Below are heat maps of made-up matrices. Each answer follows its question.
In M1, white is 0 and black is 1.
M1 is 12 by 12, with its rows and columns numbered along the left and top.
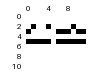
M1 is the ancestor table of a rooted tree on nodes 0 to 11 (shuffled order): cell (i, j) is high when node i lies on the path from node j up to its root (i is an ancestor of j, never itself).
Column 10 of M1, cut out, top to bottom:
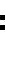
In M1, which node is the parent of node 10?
3
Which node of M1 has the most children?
3
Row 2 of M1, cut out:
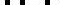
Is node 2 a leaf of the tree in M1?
no
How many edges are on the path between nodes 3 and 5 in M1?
1
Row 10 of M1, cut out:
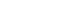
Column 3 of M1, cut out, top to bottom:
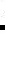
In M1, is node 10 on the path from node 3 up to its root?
no
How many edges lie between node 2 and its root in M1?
1
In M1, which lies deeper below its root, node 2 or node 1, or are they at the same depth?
node 1
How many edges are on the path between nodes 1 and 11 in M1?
4
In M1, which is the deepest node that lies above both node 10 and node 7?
3
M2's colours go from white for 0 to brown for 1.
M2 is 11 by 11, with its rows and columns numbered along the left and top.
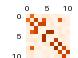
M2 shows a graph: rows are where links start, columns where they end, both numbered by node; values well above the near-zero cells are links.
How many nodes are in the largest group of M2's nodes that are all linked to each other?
3
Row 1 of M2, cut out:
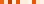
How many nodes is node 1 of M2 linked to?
4
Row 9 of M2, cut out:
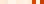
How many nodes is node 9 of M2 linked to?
2
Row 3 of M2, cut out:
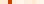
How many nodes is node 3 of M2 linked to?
1
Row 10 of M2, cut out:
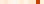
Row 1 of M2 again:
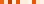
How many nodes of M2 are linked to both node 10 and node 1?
0
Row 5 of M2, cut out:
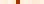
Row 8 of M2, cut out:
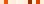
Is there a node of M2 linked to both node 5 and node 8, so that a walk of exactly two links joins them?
no
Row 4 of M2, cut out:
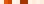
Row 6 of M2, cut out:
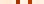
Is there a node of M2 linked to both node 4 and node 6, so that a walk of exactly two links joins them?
no
